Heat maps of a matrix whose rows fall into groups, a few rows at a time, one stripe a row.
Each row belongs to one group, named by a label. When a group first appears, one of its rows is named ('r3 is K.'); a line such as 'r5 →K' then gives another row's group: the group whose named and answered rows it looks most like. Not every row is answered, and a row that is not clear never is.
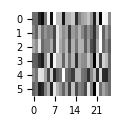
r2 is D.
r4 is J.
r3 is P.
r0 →P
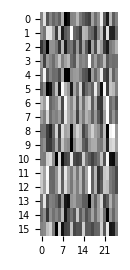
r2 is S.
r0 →S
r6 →D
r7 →D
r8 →P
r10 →J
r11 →D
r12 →D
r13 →S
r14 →S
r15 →J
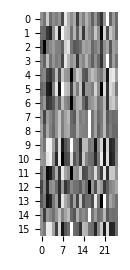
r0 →D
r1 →P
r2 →D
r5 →P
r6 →P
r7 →D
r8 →D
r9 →J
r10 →J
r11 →P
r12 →S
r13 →P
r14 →D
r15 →J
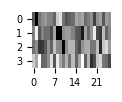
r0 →D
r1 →S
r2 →P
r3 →D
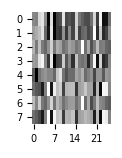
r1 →J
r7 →P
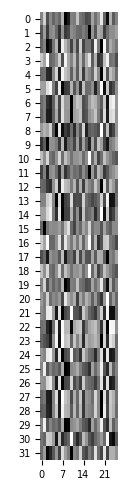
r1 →S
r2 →P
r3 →D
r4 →P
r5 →J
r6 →P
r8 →J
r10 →D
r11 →S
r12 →P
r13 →J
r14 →J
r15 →D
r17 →S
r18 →D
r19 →S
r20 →D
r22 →P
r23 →P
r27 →P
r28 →P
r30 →J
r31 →P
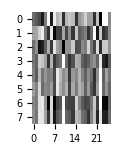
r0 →P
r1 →J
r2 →P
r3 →J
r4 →D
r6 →J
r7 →J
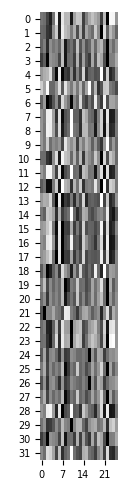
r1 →P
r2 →S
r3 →S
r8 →J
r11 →J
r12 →P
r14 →J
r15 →J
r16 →J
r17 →J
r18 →P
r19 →S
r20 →S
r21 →D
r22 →P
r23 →P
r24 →S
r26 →S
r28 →J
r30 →S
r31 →J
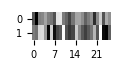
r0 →D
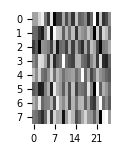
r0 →J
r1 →P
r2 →S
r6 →D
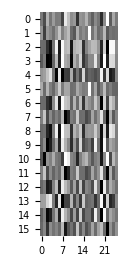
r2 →P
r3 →P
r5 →D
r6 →P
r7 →S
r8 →P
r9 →P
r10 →D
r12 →P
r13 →J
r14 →P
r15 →S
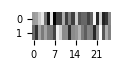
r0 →J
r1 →D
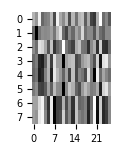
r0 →D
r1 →D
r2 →J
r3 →P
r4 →P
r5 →P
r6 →J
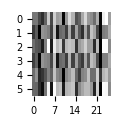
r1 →S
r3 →S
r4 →P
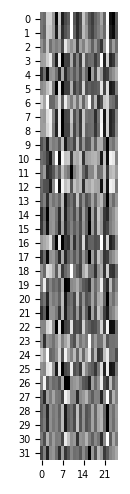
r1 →J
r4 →S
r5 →J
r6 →D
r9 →S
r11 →P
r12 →P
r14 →S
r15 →S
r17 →S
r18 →J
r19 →S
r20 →S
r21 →S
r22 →J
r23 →D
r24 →D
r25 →J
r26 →S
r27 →D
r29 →S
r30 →D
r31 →S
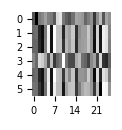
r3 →J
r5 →P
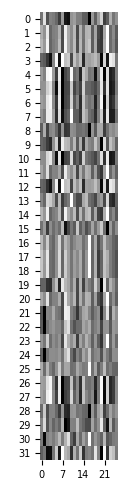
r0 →S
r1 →D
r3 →P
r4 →J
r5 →J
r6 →J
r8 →S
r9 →P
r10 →J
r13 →J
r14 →D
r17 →D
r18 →D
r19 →P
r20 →D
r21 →D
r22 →D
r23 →D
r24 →D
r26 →J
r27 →J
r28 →S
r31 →P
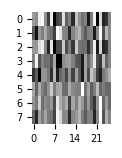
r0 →J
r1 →D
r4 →S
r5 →D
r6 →D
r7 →D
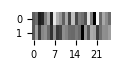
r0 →P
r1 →S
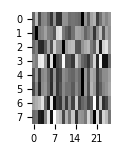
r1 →D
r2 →P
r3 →J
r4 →S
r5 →S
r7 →P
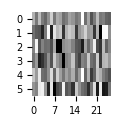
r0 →D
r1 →P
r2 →S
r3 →P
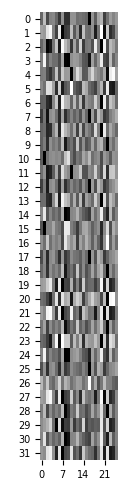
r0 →S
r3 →S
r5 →J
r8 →P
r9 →S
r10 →D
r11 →P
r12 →S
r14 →S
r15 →D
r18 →S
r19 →J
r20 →P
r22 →S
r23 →P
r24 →S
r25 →S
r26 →D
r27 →J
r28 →S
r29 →J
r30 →S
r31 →J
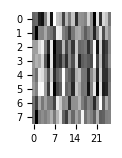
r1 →D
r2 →J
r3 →J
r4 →J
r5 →J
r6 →D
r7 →D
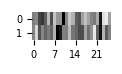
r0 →P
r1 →S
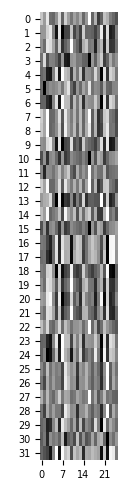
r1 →J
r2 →J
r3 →S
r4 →P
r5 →D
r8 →D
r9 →J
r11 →D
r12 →D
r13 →J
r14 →D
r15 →S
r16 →P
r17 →P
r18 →J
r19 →J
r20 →J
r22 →D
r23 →P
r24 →P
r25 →D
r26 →D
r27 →D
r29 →P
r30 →S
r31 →P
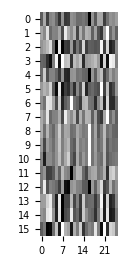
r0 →S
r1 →D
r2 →J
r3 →P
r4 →S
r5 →J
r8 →D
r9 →D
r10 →D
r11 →P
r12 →S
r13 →J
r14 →J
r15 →P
